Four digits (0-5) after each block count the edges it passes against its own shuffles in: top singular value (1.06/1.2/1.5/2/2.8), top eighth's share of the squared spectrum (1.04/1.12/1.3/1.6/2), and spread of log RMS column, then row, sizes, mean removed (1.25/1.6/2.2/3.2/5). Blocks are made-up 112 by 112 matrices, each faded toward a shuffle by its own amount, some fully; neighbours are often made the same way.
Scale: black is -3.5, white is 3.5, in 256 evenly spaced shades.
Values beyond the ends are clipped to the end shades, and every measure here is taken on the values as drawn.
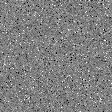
1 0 0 0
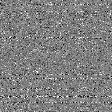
4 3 1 3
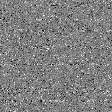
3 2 0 2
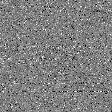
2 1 0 2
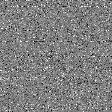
1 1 0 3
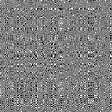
5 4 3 3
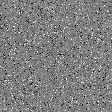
2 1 0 0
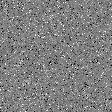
0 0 0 0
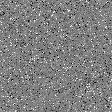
0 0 0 0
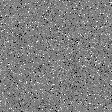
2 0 0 0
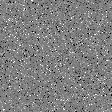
0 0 0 0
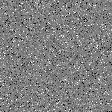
2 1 0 0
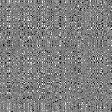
5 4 4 3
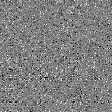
4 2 1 1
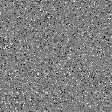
3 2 0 0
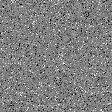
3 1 0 0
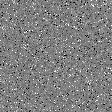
2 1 0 0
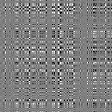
5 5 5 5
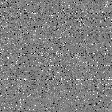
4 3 1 2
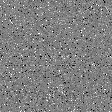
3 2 0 1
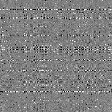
5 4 2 4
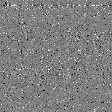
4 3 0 2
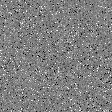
1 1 0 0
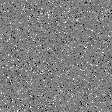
2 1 0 0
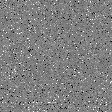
1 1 0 0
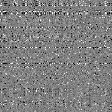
4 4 2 3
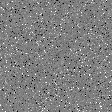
0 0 0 0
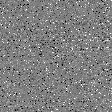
3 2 0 1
